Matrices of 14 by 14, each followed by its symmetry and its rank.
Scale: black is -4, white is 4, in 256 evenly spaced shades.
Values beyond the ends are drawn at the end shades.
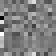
neither, rank three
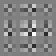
symmetric, rank one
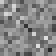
symmetric, full rank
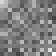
symmetric, rank three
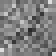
symmetric, full rank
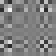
symmetric, rank one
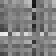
antisymmetric, rank two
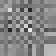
symmetric, rank three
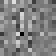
neither, rank three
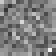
symmetric, full rank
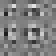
antisymmetric, rank two
